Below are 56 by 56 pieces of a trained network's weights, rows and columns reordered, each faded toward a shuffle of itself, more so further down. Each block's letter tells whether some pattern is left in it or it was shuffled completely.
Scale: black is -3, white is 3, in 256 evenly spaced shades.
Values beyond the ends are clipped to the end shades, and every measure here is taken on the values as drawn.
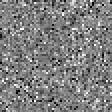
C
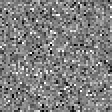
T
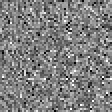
C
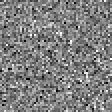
T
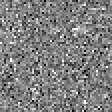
C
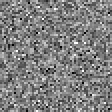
T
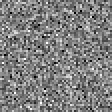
T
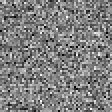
C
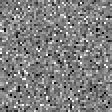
T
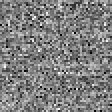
C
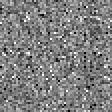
C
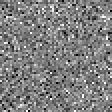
T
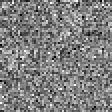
C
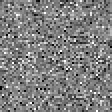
C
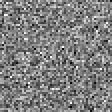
C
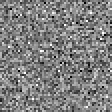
C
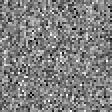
C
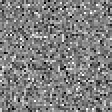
C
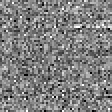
C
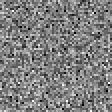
T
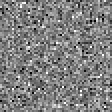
C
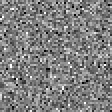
T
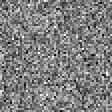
T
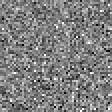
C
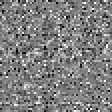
C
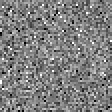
T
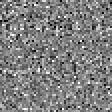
C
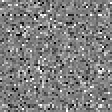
C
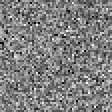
T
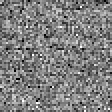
C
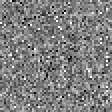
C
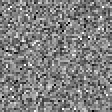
T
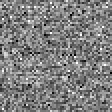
C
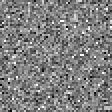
T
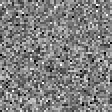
T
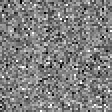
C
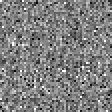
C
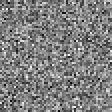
T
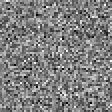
C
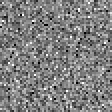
T
